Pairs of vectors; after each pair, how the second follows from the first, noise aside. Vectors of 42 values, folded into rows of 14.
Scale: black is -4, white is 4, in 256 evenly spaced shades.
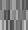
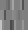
partly zeroed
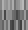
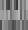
wrapped around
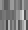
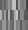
wrapped around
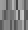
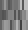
wrapped around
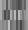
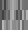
wrapped around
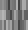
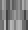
wrapped around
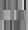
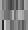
reversed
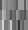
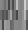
reversed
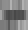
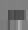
partly zeroed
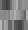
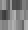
wrapped around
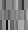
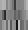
wrapped around
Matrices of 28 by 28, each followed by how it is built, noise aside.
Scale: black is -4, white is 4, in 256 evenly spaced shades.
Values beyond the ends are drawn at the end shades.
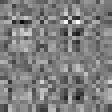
low rank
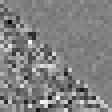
lower triangular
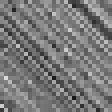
Toeplitz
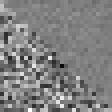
lower triangular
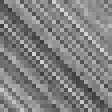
Toeplitz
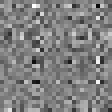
low rank
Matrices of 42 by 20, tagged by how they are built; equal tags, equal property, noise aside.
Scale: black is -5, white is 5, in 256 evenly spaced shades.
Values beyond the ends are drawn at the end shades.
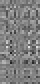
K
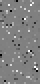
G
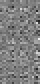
K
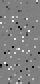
G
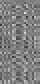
K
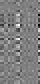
K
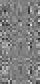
K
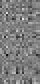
K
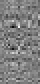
K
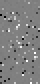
G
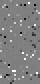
G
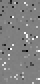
G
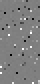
G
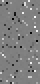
G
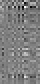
K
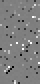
G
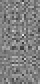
K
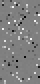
G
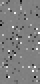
G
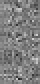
K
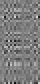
K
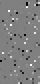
G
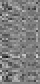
K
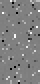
G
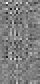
K
